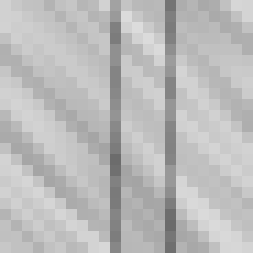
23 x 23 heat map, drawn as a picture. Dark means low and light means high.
Calmest part: top left. Histogram: skewed, a long tail of low values. Odd lines: columns 11 and 16.
